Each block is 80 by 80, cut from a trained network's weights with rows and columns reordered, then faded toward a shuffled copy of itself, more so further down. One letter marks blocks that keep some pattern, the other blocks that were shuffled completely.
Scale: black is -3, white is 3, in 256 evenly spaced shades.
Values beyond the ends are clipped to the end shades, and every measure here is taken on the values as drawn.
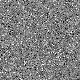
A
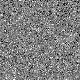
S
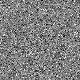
S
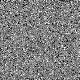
S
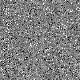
S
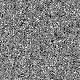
A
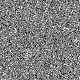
A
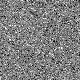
A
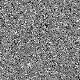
S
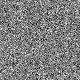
A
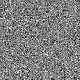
S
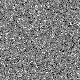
A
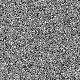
A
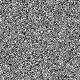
A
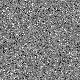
A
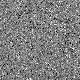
A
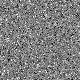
A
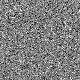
A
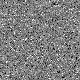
A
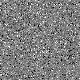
S
